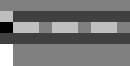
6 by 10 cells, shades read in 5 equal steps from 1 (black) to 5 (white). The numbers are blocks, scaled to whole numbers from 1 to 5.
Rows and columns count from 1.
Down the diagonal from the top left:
3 2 4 2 3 3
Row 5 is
5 3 3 3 3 3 3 3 3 3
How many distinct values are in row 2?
2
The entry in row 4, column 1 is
2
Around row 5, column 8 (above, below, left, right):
2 3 3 3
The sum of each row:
30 22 34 20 32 32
